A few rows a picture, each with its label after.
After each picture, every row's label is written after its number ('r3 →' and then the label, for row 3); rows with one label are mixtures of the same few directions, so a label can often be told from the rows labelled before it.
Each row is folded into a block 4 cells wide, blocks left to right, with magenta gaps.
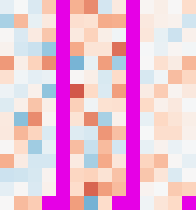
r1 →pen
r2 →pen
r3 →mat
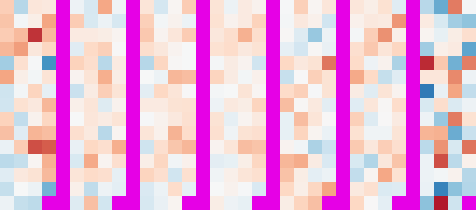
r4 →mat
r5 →pen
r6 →mat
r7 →mat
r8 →mat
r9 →mat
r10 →pen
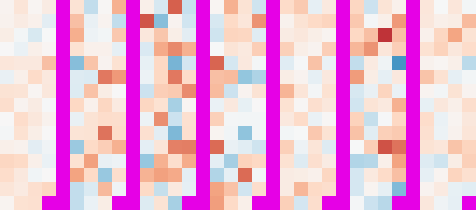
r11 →mat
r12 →mat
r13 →pen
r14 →mat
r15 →pen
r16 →mat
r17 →mat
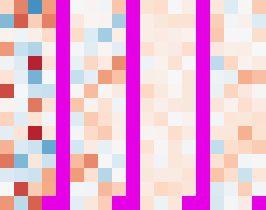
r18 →pen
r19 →mat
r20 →pen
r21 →mat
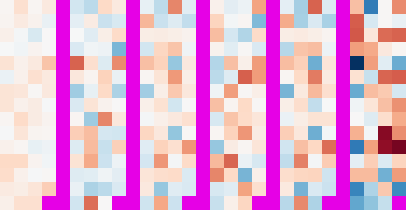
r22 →mat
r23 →pen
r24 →pen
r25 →mat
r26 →pen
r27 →mat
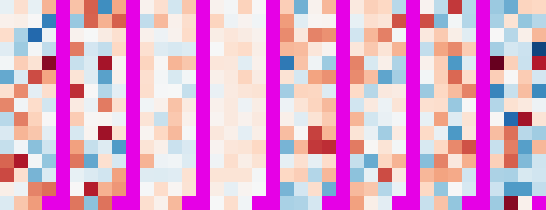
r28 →mat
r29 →pen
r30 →pen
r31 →pen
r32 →mat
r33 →mat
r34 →pen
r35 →pen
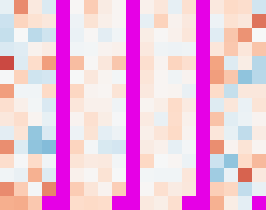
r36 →mat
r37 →mat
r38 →pen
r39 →mat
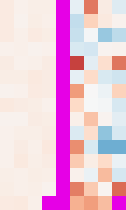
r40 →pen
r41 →mat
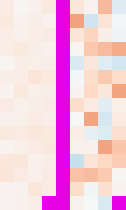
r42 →mat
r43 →pen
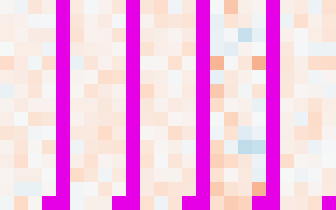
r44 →pen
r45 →mat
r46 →pen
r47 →mat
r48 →pen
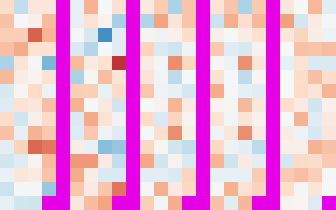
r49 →mat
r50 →mat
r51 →pen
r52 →pen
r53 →pen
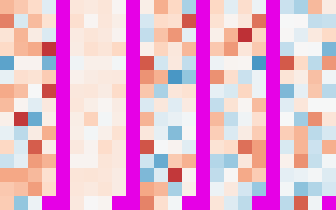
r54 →pen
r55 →pen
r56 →mat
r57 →mat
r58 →pen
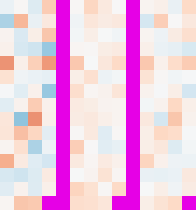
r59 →pen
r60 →mat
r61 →pen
